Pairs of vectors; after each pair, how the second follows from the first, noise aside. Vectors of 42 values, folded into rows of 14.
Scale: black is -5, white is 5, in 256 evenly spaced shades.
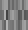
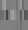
partly zeroed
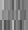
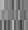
copied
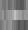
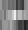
scaled up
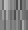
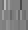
partly zeroed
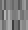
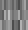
copied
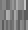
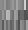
copied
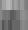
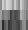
scaled up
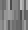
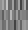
shuffled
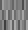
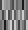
scaled up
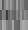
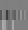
partly zeroed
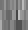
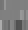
partly zeroed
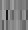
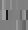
partly zeroed
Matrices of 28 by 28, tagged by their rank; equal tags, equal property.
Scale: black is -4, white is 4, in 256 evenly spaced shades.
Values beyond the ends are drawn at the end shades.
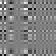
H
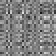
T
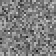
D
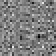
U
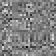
U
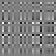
H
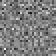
U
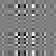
H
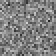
D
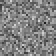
D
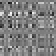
T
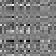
T
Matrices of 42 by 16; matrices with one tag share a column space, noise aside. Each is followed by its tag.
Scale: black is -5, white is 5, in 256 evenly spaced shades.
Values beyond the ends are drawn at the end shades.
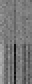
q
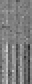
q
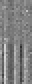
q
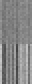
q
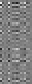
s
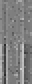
q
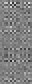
s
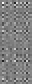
s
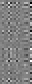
s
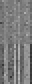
q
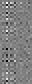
s
